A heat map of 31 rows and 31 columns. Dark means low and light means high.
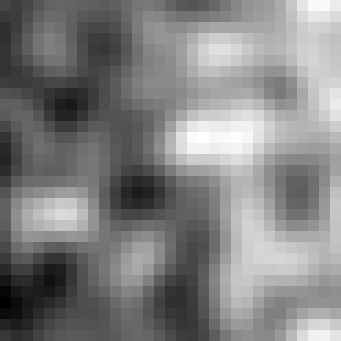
The field is mottled with small blotches. On average the colour sits 50% of the way up the scale. The field climbs toward the right. There are no lone odd cells.
